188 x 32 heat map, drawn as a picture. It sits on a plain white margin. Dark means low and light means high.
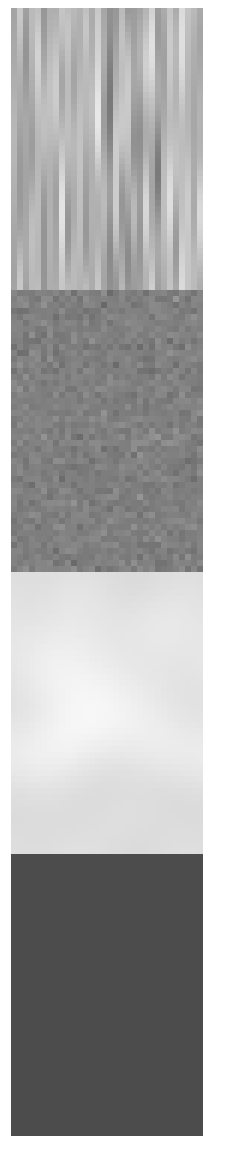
The table splits into 4 rows of 1 panel. Panel 1,1: high, streaked downward. Panel 2,1: middling, fine-grained, faint in contrast. Panel 3,1: very high, smooth, faint in contrast. Panel 4,1: low, flat.
